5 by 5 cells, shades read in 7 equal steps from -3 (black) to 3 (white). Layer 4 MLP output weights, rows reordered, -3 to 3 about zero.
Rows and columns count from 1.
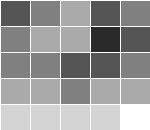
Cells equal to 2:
4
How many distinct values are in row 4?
2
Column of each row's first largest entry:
3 2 1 1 5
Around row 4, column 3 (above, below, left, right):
-1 2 1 1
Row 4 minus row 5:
-1 -1 -2 -1 -2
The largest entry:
3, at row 5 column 5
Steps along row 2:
up same down up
